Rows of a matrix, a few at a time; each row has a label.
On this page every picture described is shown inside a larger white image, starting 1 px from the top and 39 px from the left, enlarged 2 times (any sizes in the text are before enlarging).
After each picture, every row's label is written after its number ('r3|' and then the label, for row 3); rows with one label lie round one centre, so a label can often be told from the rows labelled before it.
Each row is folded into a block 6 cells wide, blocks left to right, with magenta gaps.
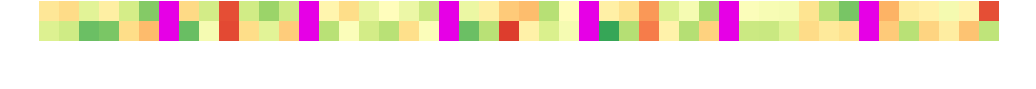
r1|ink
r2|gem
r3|ink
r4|gem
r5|gem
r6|ink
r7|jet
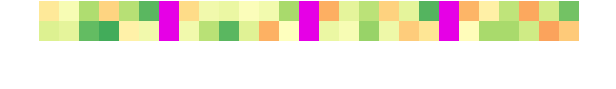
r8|ink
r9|ink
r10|ink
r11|ink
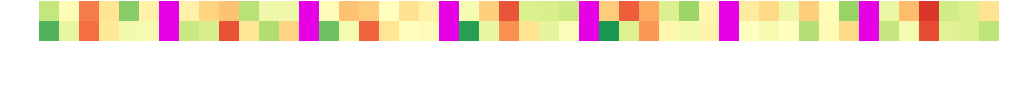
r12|gem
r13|gem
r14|gem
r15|gem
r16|gem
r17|ink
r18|gem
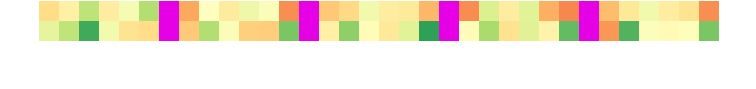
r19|ink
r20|jet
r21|jet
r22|jet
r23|jet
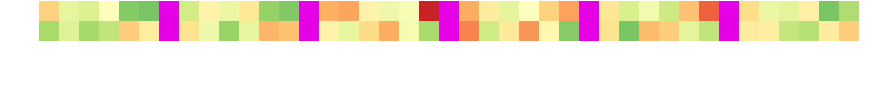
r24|ink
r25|ink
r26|jet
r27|jet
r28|jet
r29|ink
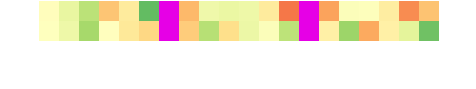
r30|ink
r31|jet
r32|jet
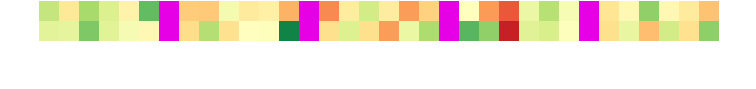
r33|ink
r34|jet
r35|jet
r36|gem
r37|jet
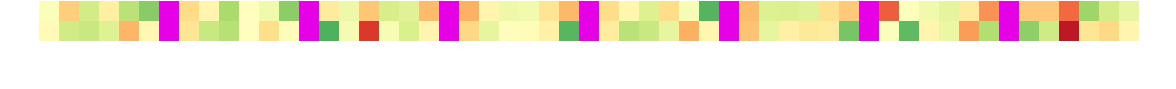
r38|ink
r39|ink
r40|gem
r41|jet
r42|ink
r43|jet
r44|jet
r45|gem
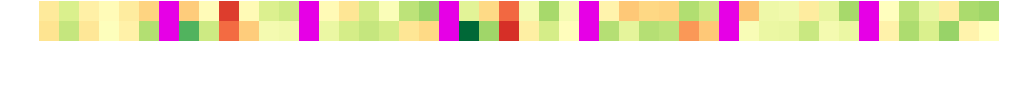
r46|jet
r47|gem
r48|ink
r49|gem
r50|ink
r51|ink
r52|ink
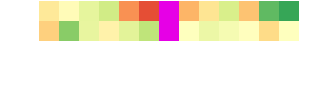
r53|jet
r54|ink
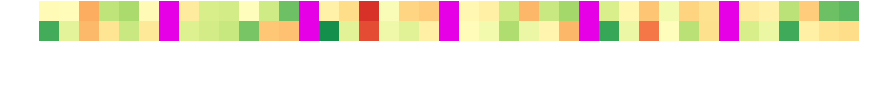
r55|gem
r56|ink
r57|gem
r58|ink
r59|gem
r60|ink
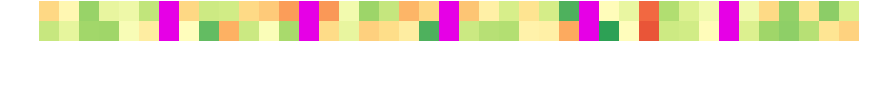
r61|ink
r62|jet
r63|jet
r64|ink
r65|gem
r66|ink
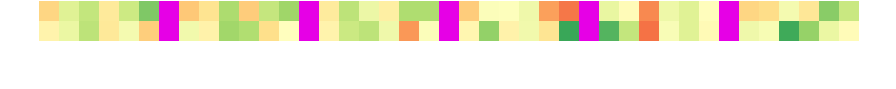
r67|ink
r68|ink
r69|ink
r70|jet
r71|gem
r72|ink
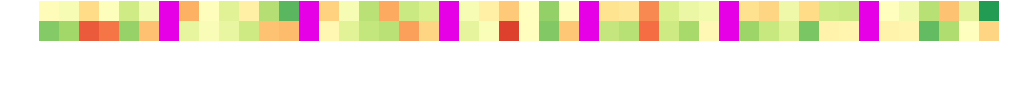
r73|gem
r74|ink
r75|ink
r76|gem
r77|gem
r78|ink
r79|ink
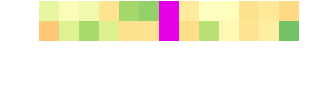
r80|ink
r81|jet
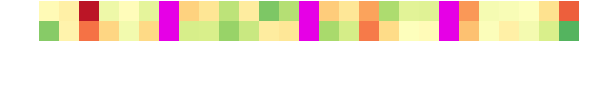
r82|gem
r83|ink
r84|gem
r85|jet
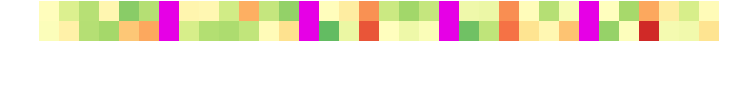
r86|ink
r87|ink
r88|gem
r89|gem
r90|gem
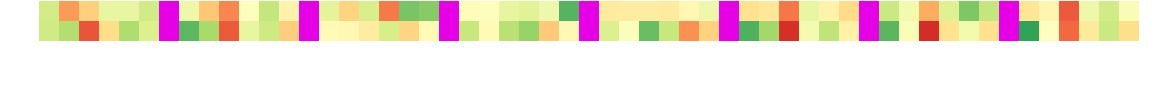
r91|gem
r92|gem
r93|ink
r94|ink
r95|ink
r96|gem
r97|gem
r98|gem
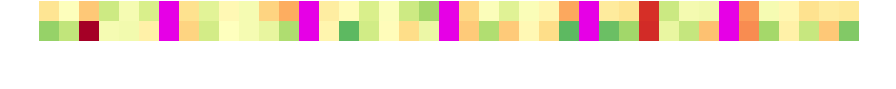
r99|gem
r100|jet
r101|ink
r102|jet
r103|gem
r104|jet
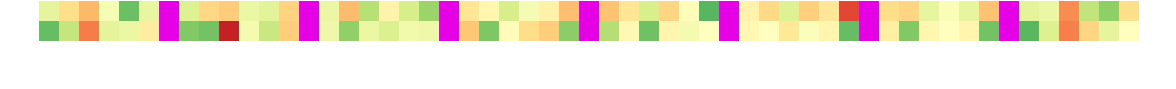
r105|gem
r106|gem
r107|ink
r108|jet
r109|ink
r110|jet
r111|jet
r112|gem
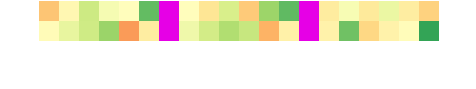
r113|ink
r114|ink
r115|jet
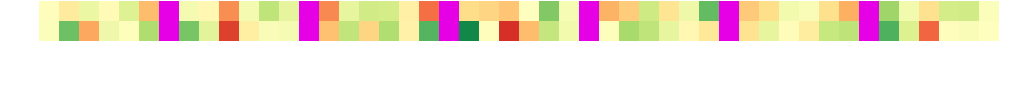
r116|jet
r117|gem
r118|jet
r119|gem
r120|ink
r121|jet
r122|gem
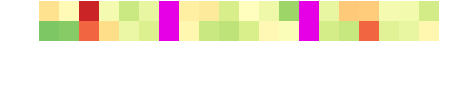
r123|gem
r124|ink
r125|gem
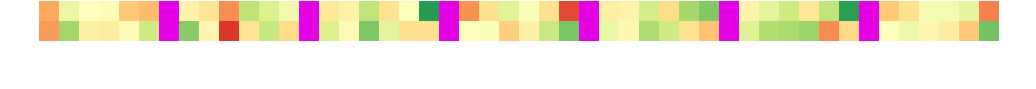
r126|jet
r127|gem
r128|ink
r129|jet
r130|ink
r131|ink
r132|jet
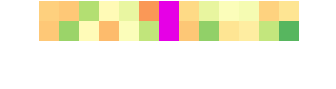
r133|jet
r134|jet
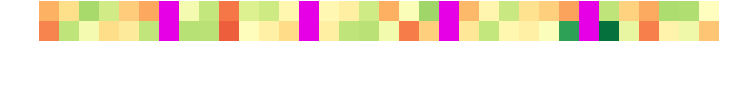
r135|jet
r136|gem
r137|ink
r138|jet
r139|gem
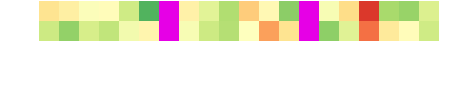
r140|ink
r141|ink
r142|gem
